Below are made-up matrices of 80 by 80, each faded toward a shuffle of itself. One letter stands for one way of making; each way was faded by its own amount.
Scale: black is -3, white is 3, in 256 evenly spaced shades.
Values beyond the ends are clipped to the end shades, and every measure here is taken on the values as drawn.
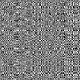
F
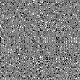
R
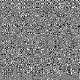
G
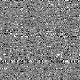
G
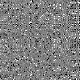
R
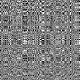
F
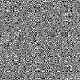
G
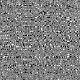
G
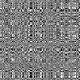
F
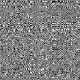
G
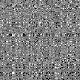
G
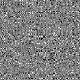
G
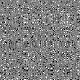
R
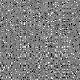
R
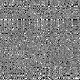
G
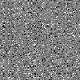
R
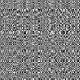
F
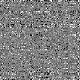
G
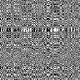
F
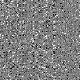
R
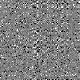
R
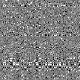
G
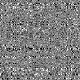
G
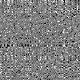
R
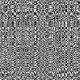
F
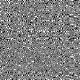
G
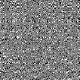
G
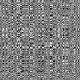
F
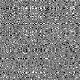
G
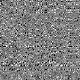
G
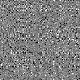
R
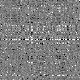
G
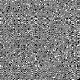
R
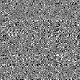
G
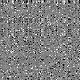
R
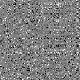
R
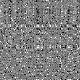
R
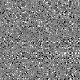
R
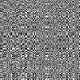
F
